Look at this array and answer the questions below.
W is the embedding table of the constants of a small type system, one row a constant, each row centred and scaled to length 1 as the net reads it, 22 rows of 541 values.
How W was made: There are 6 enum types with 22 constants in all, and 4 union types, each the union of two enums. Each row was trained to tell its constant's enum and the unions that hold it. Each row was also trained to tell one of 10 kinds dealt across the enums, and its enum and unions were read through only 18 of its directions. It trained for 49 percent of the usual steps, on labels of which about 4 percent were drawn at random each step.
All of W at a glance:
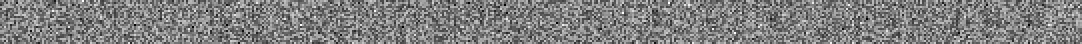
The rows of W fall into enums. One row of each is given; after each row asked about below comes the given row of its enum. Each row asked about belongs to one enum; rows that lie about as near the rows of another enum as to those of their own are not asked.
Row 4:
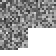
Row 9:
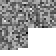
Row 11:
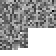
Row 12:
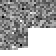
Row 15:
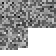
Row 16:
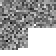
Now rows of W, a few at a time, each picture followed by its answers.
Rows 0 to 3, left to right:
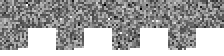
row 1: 12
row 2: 11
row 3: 15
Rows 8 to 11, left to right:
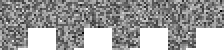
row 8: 12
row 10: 12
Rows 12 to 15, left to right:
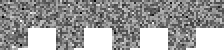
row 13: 9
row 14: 4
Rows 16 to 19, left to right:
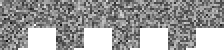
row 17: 11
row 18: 12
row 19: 15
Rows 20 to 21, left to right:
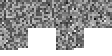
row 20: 4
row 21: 11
